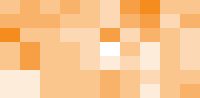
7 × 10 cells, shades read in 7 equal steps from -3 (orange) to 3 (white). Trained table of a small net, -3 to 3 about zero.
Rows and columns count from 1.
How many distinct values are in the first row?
5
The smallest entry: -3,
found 2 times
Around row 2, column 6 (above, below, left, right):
1 -2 0 -1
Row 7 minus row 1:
2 3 0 1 0 -2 2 5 0 -1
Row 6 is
2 2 0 0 0 -1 0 1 0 0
